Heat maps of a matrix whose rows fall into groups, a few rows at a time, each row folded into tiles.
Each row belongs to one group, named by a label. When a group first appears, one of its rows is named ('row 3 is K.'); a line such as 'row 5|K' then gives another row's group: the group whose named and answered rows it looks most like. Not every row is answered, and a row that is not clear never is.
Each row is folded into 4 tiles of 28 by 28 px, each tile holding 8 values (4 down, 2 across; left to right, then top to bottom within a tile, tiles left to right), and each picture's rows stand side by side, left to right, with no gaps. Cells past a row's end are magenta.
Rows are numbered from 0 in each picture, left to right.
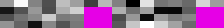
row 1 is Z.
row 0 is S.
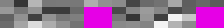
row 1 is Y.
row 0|Z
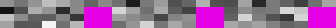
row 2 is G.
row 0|Y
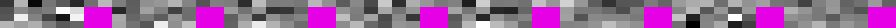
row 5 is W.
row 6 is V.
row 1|Y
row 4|Z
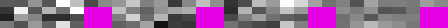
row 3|Z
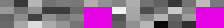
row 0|Z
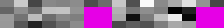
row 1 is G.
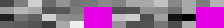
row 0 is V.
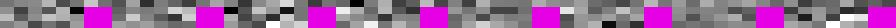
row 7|Y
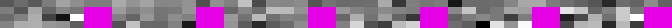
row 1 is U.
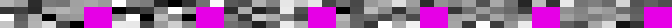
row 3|Y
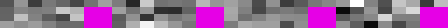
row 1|Z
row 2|W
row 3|S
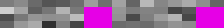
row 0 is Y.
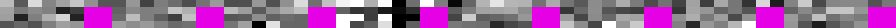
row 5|Y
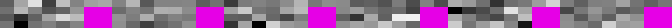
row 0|V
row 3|Y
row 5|Y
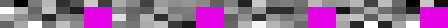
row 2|Z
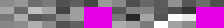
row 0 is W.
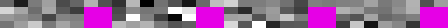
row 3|U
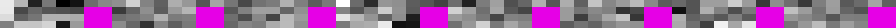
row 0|W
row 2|Y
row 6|Y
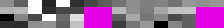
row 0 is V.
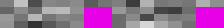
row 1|Z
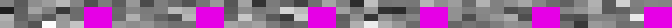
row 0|Y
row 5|V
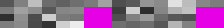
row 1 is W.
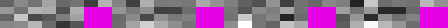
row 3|Z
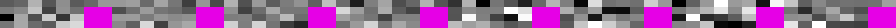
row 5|Z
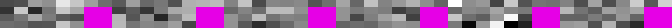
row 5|U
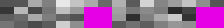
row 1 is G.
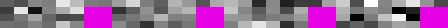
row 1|S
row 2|W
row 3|G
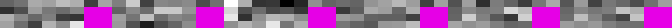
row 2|W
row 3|Y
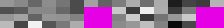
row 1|W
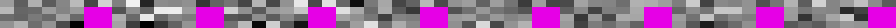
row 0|U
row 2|U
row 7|G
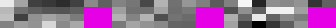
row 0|W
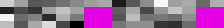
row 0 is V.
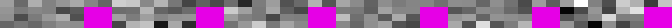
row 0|G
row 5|S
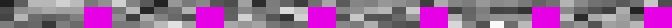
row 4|Y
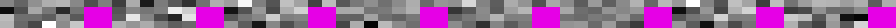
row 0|Y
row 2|S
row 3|U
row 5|U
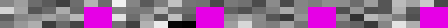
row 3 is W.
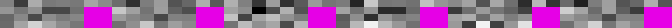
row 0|Z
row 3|Z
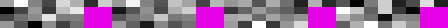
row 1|S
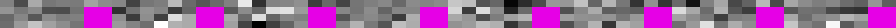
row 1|Y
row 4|W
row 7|Y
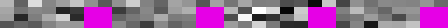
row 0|G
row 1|S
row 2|W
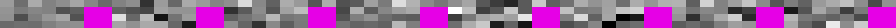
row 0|G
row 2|S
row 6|G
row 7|Y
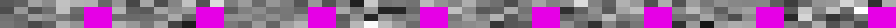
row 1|U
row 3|Z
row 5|S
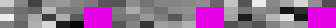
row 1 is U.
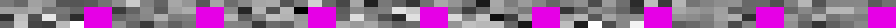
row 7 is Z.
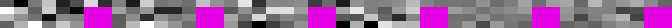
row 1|Z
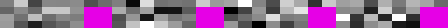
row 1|Z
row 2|S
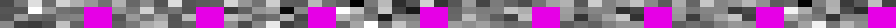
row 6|G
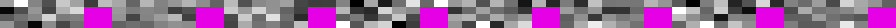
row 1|G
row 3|U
